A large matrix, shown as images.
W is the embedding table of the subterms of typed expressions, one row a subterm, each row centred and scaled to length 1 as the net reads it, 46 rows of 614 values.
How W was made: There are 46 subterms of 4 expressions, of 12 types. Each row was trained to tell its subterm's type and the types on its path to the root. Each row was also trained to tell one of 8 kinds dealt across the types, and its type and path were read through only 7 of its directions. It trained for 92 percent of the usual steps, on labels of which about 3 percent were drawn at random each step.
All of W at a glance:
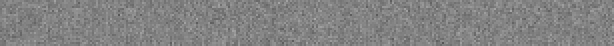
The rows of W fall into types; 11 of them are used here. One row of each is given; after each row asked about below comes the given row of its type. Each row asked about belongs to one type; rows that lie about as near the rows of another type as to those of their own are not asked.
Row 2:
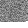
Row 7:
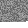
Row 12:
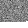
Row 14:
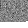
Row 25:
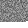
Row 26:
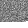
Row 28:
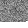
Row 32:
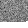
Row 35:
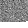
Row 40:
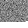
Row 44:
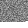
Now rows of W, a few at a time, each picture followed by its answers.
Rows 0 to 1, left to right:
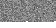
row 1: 25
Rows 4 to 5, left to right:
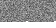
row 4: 44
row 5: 28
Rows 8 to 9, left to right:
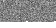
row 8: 12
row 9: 26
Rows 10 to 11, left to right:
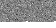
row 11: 26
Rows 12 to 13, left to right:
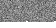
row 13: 26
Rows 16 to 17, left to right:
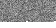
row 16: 32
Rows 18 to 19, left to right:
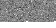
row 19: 12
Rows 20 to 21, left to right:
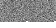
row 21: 35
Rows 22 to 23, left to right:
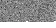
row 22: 12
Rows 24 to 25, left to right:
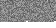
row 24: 12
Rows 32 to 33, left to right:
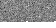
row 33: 28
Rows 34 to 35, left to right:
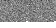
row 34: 32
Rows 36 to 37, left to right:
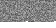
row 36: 25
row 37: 26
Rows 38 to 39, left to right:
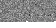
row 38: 35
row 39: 28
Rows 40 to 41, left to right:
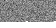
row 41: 25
